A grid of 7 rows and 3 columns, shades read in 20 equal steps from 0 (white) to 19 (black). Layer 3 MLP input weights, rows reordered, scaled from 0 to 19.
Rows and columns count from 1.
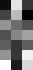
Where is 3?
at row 7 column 3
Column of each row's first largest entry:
1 3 3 1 2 2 2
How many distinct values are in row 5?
2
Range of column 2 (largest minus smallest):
15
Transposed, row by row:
18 14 8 13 12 8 0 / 2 5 11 9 15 15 17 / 15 19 13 7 12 1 3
